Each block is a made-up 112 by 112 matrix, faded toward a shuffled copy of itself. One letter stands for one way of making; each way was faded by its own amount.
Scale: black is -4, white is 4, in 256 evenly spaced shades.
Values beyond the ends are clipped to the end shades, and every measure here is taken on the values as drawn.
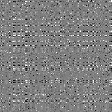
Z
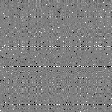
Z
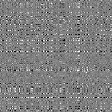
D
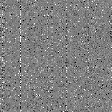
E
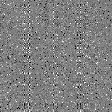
E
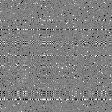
Z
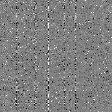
E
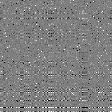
Z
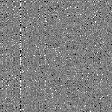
E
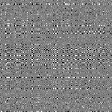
D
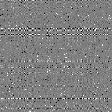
Z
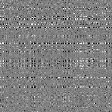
D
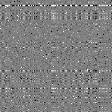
Z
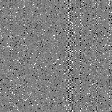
E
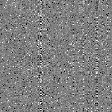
E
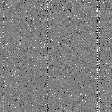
E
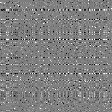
Z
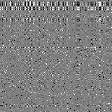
Z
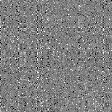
E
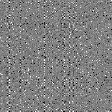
E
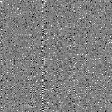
E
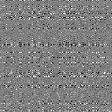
D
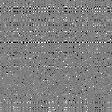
Z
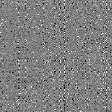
E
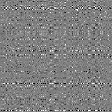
D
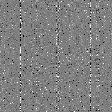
E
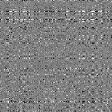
D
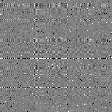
Z
